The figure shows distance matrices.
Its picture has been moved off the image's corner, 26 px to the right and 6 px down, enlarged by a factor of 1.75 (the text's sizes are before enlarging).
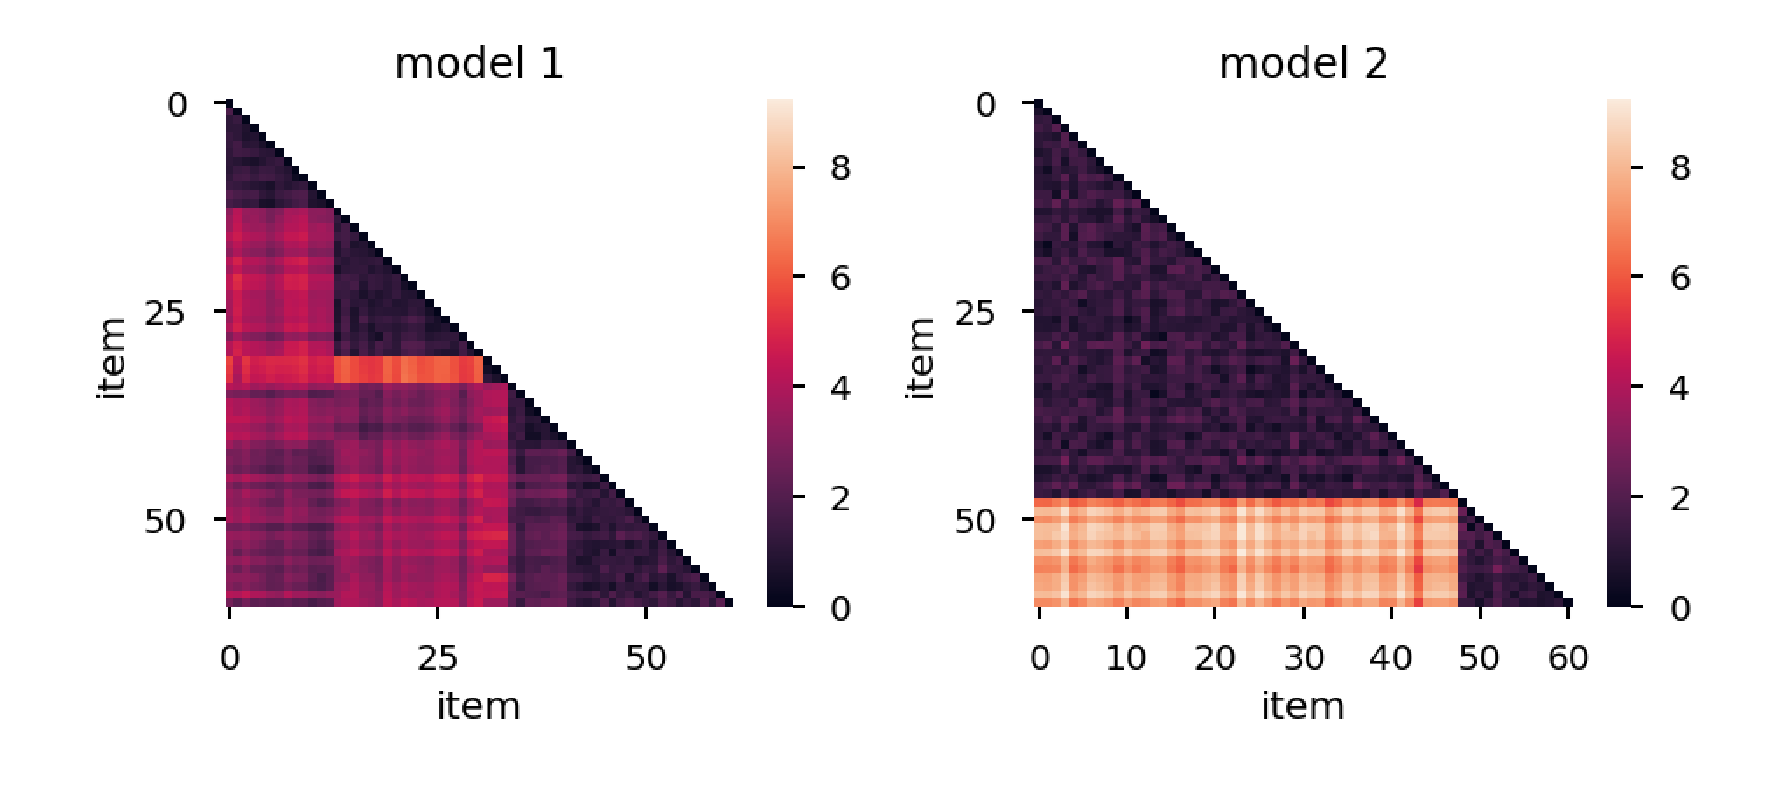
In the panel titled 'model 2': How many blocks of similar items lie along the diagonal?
2
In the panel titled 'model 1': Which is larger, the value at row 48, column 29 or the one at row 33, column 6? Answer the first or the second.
the second
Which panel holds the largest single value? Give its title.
model 2
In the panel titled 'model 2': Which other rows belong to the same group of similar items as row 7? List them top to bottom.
0, 1, 2, 3, 4, 5, 6, 8, 9, 10, 11, 12, 13, 14, 15, 16, 17, 18, 19, 20, 21, 22, 23, 24, 25, 26, 27, 28, 29, 30, 31, 32, 33, 34, 35, 36, 37, 38, 39, 40, 41, 42, 43, 44, 45, 46, 47
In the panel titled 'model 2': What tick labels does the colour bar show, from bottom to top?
0, 2, 4, 6, 8
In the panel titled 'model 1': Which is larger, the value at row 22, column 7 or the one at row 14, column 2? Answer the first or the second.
the first
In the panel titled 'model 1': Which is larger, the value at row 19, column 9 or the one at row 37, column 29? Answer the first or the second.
the first
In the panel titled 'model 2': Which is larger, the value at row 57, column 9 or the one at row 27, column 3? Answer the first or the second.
the first
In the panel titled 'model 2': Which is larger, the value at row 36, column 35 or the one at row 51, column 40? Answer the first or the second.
the second
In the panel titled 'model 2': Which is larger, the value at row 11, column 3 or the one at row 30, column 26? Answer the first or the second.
the first
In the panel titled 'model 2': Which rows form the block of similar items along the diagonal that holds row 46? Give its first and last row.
0 to 47
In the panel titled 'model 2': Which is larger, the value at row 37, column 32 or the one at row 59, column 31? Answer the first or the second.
the second
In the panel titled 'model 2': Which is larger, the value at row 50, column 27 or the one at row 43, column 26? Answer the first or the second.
the first
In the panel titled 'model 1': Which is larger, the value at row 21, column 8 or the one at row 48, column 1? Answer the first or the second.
the first
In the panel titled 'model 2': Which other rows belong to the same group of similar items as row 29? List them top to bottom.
0, 1, 2, 3, 4, 5, 6, 7, 8, 9, 10, 11, 12, 13, 14, 15, 16, 17, 18, 19, 20, 21, 22, 23, 24, 25, 26, 27, 28, 30, 31, 32, 33, 34, 35, 36, 37, 38, 39, 40, 41, 42, 43, 44, 45, 46, 47
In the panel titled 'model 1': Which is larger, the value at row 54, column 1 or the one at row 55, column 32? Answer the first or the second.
the second
